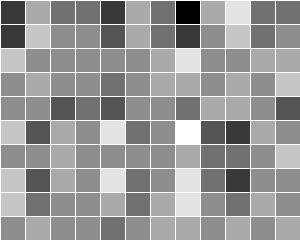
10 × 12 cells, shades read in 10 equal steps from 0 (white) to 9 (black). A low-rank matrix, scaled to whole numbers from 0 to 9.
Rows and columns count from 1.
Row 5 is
4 4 6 5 6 4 4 5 3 3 4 6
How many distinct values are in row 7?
4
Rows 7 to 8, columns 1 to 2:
4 4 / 2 6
